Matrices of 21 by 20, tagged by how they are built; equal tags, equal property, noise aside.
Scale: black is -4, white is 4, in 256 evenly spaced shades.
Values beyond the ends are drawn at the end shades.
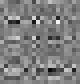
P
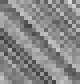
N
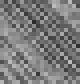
N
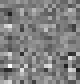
P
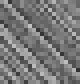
N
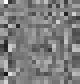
P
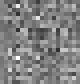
P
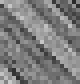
N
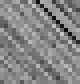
N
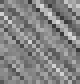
N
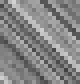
N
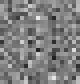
P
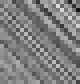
N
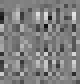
P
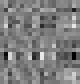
P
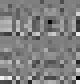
P
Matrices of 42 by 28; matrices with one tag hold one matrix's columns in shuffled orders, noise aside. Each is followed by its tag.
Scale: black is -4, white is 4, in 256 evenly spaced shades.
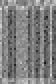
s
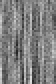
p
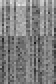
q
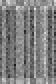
s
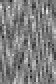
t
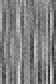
p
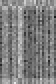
s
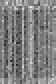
s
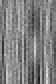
p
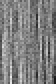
p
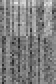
q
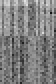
q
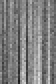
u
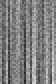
u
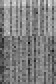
q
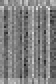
s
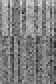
q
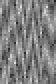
t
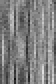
p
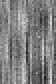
p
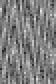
t
